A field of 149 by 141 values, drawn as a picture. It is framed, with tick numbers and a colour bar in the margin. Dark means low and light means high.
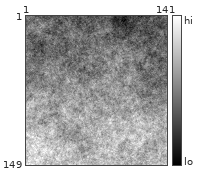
There is an overall slope up to the bottom. The top right is the ninth with the lowest average. The texture is blotchy.
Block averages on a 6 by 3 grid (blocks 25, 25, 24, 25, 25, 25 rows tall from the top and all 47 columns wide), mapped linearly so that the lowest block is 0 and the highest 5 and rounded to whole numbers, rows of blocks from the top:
110
121
222
333
444
544
